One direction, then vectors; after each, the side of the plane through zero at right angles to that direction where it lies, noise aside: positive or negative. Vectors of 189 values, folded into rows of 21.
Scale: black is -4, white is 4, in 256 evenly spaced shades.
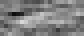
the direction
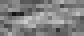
positive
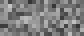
positive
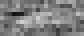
positive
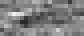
negative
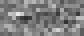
negative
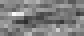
negative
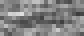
negative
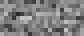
positive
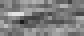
negative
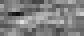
positive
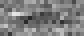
negative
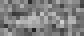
positive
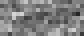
negative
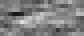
positive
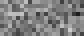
negative
